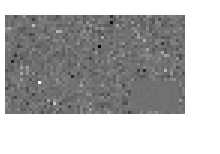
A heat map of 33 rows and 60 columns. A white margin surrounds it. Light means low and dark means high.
Odd patch: calmer, in the bottom right. Calmest part: bottom right. Grain: fine. Slope: none. Stripes: none. Histogram: heavy tails on both sides.
